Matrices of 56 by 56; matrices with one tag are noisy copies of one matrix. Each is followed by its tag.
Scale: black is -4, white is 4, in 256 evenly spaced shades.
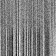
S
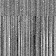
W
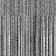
W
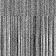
W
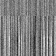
W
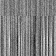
W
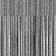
W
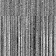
W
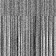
W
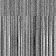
W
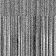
W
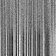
S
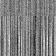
W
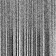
S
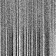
S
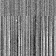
W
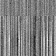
W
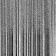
S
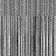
W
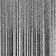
S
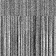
W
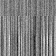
W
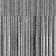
W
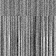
W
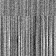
W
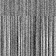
W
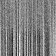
S
